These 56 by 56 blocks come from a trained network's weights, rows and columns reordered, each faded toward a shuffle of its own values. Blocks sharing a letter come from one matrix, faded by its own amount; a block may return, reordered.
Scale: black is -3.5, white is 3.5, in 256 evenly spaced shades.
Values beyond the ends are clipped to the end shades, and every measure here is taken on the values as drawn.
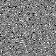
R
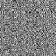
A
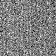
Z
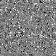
R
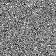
R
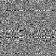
A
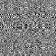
A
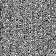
Z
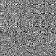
A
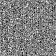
Z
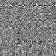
A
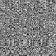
A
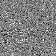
R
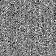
Z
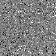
R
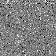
R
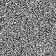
R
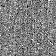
Z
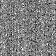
Z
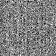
Z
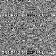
A
